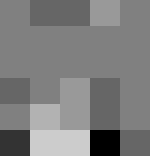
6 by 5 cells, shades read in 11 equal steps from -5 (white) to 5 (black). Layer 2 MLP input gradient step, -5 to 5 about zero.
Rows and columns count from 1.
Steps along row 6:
down same up down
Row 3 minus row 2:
0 0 0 0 0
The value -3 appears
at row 6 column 2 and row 6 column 3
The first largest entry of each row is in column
2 1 1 1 4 4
